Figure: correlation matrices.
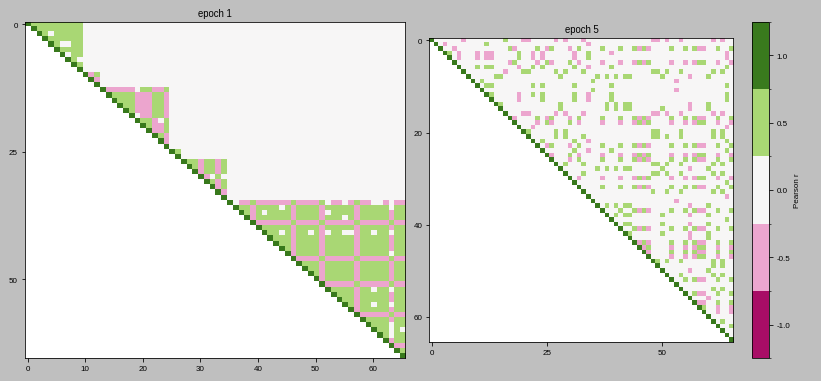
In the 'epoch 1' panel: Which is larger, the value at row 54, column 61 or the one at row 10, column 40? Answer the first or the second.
the first
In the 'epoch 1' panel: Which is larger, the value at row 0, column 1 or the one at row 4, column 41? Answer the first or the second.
the first
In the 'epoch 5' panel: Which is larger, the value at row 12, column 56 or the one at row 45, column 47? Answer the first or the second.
the second
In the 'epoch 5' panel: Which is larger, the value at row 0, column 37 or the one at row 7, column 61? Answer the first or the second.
the second
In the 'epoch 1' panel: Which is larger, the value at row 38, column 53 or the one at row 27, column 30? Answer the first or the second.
the first
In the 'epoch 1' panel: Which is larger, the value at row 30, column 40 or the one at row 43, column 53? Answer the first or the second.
the second
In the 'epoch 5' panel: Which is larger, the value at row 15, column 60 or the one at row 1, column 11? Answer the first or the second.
the first
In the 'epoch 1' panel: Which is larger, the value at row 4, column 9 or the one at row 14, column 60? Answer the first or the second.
the first
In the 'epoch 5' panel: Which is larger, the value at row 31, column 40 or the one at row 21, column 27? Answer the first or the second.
the second
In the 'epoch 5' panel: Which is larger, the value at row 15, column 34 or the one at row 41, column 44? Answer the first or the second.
the second
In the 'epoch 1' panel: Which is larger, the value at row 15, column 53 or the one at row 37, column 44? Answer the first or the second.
the second
